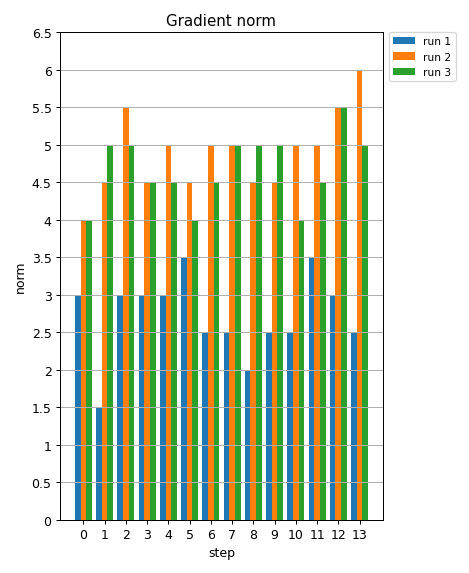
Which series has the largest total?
run 2
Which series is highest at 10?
run 2
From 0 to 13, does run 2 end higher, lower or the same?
higher
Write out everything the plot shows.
Title: Gradient norm
x-axis: step, ticks 0 1 2 3 4 5 6 7 8 9 10 11 12 13
y-axis: norm, ticks 0 0.5 1 1.5 2 2.5 3 3.5 4 4.5 5 5.5 6 6.5
Legend: run 1, run 2, run 3
Values:
run 1: 3 1.5 3 3 3 3.5 2.5 2.5 2 2.5 2.5 3.5 3 2.5
run 2: 4 4.5 5.5 4.5 5 4.5 5 5 4.5 4.5 5 5 5.5 6
run 3: 4 5 5 4.5 4.5 4 4.5 5 5 5 4 4.5 5.5 5
